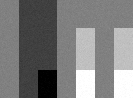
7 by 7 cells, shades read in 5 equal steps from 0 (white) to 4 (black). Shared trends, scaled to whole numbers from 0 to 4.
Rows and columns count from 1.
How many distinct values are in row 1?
2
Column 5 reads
2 2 1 1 1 0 0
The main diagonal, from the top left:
2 3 3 2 1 2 0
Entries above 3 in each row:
0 0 0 0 0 1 1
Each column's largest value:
2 3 4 2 2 2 2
